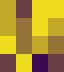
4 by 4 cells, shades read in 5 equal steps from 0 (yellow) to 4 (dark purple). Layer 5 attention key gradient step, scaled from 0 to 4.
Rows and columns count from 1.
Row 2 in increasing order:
0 1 1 2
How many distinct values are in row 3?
3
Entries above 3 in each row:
0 0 0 1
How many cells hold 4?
1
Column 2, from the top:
3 2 2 0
